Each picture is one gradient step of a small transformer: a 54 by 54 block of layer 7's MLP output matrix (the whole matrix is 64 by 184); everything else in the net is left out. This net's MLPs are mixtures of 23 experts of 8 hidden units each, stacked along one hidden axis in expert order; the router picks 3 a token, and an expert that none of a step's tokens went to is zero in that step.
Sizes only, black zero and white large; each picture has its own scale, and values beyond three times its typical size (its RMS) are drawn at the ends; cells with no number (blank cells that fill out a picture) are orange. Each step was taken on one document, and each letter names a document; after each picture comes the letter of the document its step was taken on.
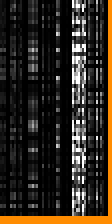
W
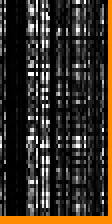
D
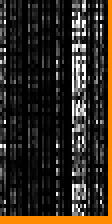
W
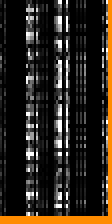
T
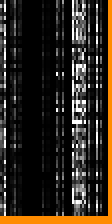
W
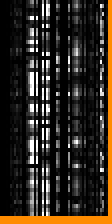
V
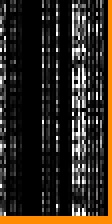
W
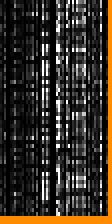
D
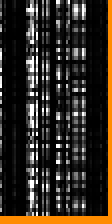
V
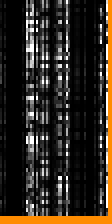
T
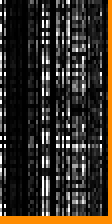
D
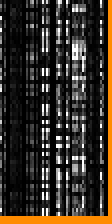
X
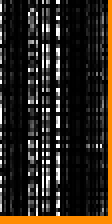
V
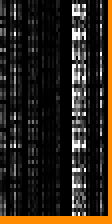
W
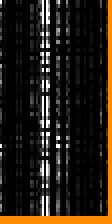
V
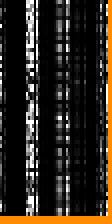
T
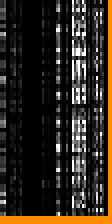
W
